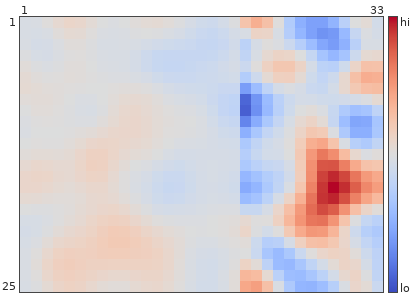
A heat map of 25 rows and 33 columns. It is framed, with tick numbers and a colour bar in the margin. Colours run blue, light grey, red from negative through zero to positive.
Seam: vertical, 60% of the way across, the left part calmer. Average level on the scale: 50%. Grain: blotchy. Mirror symmetry: none.
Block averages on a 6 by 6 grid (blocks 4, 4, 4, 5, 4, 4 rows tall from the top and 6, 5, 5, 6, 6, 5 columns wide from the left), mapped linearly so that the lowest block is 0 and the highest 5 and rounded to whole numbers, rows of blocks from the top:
221100 / 221012 / 222020 / 221135 / 232232 / 222202
